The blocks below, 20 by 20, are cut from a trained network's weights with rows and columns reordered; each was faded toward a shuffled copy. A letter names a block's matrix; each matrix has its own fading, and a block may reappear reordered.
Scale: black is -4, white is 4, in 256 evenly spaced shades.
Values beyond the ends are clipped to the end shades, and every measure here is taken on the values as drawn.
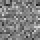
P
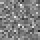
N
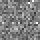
P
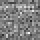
P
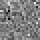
N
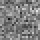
P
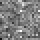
N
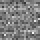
P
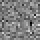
N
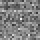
P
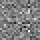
N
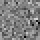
N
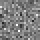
N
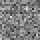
P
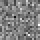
N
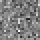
N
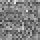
P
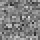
P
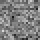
P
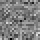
P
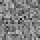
P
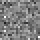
N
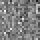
N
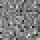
N
